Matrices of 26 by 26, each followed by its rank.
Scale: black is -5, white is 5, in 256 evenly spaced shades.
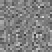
five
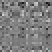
three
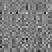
five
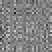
five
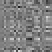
three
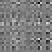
three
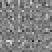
five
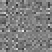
five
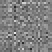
five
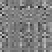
three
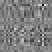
three
